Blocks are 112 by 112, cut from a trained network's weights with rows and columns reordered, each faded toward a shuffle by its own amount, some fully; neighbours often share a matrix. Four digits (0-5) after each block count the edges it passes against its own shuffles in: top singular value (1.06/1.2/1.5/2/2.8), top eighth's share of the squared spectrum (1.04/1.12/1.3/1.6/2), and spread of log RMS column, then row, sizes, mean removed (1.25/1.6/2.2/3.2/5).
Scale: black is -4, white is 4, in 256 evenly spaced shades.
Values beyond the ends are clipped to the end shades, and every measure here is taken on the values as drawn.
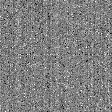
3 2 0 1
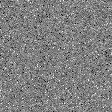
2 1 0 0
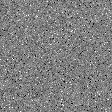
0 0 0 0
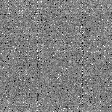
3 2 2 0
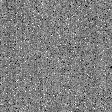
2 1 0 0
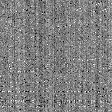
4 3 1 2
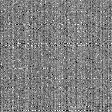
4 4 1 3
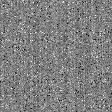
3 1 0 1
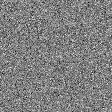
0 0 0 0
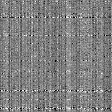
5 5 2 4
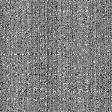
4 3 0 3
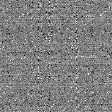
3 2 2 0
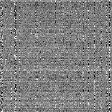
4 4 4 0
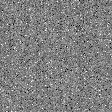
1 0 0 0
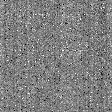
3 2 0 1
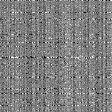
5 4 1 4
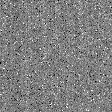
2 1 0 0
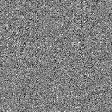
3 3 1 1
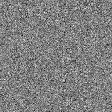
2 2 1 0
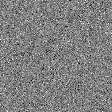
2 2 0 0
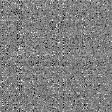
3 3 3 0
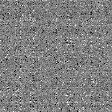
3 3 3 0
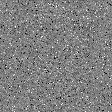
0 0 0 0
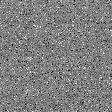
1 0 0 0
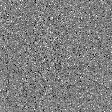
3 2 1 0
